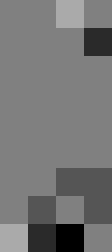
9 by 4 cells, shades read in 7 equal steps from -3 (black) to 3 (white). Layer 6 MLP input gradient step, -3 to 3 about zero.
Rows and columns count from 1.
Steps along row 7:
same down same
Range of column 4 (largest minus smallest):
2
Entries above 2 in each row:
0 0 0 0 0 0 0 0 0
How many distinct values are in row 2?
2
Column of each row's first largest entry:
3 1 1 1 1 1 1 1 1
